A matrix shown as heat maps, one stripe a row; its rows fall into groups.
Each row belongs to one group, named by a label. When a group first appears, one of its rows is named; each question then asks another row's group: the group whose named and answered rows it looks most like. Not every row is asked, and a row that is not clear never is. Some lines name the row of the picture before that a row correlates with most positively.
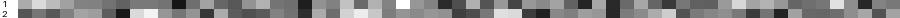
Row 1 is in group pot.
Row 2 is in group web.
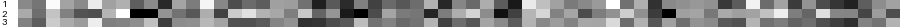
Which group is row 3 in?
web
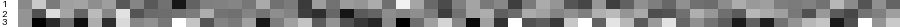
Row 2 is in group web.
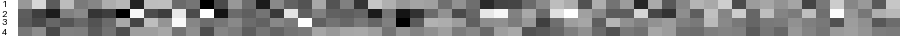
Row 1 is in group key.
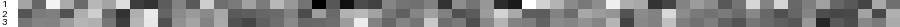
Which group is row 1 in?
web
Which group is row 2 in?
web
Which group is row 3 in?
web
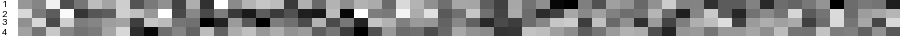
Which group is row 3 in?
key
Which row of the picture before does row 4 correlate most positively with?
1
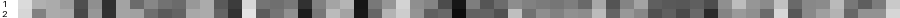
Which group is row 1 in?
pot
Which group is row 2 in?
pot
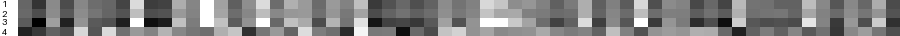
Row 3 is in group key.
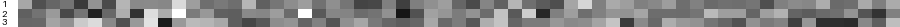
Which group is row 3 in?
web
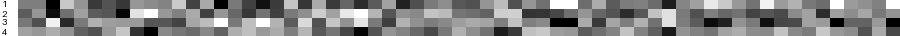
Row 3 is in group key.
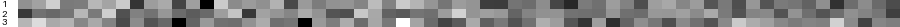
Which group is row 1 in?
key
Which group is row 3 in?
pot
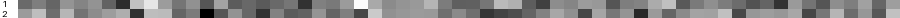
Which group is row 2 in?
key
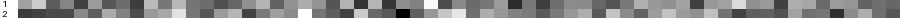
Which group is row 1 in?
pot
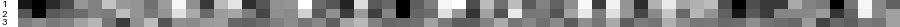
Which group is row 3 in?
web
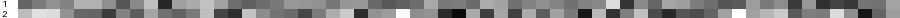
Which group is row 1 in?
web
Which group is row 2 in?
pot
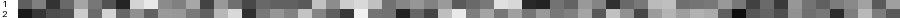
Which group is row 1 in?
web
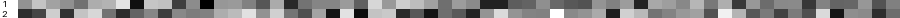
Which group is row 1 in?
key
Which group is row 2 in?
web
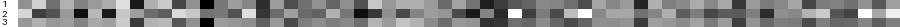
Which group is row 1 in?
key
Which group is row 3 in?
key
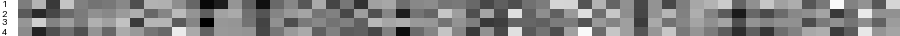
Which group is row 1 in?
key
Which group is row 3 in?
key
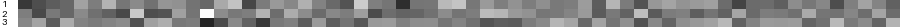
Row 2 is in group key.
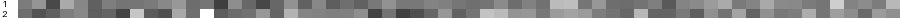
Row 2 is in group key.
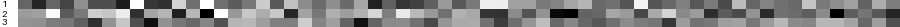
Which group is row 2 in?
key
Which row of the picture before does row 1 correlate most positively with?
2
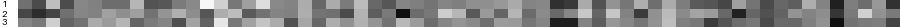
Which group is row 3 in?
key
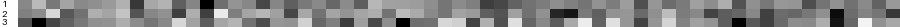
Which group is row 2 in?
key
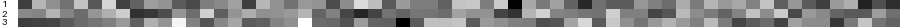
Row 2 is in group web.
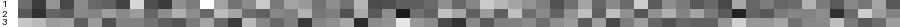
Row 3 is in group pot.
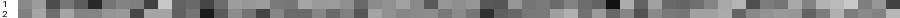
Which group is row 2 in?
key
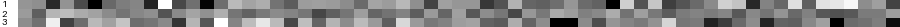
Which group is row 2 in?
web
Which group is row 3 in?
key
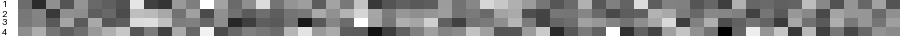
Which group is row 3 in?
web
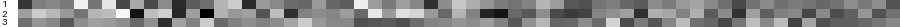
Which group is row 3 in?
web
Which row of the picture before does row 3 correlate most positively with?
4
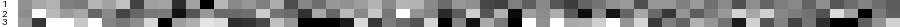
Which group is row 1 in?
key
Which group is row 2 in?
pot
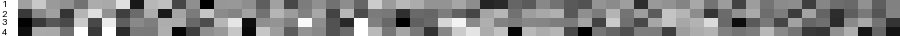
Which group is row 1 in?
key
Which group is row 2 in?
web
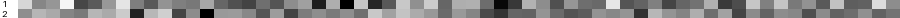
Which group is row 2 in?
key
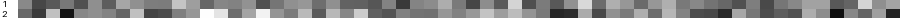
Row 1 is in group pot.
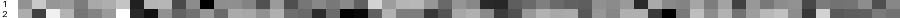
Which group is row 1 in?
key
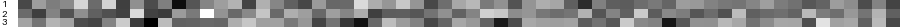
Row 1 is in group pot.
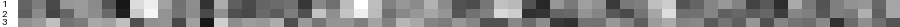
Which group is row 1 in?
web
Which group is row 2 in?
web
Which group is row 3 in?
key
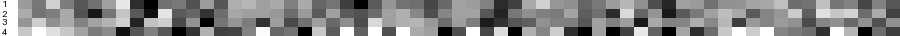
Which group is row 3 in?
key
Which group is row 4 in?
pot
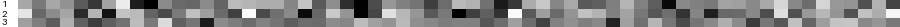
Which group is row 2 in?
pot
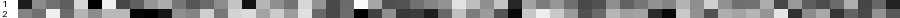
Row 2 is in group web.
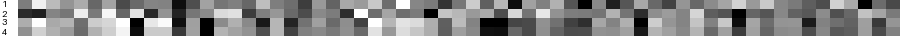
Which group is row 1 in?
pot
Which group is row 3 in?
key
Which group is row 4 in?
key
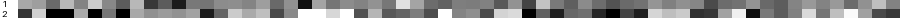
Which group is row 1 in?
pot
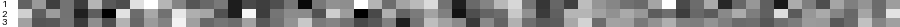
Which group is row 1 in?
web
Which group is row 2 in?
pot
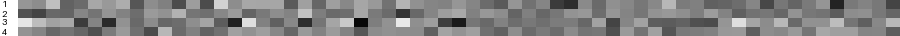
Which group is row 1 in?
key
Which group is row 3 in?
pot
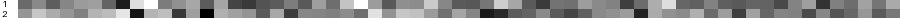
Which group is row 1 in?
web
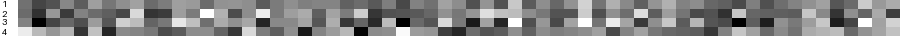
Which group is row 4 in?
pot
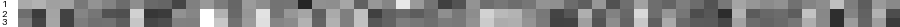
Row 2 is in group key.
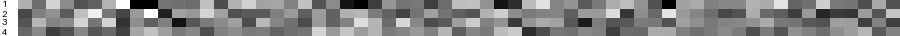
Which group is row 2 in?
web
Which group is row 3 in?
pot
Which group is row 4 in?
web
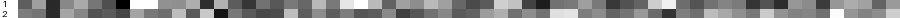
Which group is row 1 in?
web
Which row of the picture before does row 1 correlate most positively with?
4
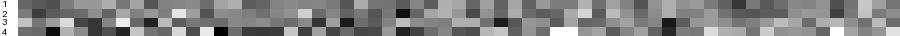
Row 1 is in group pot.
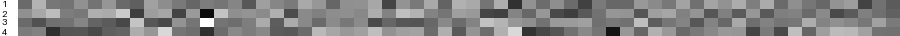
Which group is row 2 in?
key
